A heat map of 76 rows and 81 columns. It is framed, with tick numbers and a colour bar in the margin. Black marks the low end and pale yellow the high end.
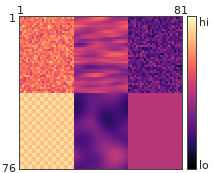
It is made of 2 by 3 panels. Panel 1,1: high, fine-grained. Panel 1,2: middling, streaked across. Panel 1,3: low, fine-grained. Panel 2,1: very high, checkered, faint in contrast. Panel 2,2: low, smooth. Panel 2,3: middling, flat.
